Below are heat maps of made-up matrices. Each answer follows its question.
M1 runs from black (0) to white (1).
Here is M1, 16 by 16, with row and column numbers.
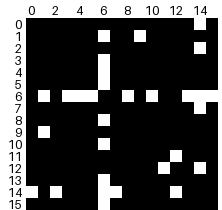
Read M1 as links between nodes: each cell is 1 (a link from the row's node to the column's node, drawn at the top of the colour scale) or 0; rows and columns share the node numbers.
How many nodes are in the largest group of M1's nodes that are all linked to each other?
2
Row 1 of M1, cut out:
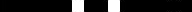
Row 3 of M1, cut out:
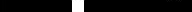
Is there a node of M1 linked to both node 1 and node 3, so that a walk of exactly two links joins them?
yes
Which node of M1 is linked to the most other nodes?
node 6
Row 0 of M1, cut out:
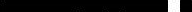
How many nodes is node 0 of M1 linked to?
1
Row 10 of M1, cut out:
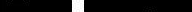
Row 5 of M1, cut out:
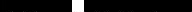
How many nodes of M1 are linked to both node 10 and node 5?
1
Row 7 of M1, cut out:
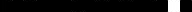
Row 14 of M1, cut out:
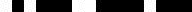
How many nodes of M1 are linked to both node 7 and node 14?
0
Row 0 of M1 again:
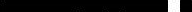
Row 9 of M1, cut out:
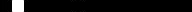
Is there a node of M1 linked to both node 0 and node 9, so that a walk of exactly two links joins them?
no
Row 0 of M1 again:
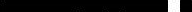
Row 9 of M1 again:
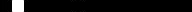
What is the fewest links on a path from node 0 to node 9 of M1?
4
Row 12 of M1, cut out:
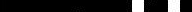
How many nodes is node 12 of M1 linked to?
2
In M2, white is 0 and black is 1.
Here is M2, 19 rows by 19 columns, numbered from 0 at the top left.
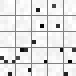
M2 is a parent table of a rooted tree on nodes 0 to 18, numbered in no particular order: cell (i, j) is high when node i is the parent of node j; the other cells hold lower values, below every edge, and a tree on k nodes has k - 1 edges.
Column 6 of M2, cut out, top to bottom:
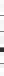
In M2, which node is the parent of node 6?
12
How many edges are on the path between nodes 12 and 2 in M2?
2
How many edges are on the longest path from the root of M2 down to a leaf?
3
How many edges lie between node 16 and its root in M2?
2
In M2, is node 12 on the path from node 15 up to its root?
yes
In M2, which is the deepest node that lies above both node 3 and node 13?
15
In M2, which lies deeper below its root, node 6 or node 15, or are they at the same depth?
the same depth
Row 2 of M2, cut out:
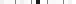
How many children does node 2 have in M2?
1
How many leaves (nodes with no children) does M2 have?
10
